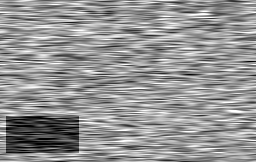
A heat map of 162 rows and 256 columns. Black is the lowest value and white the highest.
Streaks run across, left to right. The ninth with the lowest average is the bottom left. In the bottom left lies a patch that is lower than the rest. The halves do not mirror each other.
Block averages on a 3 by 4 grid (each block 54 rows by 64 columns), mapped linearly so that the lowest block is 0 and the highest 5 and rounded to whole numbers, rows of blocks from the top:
5554 | 5455 | 0455
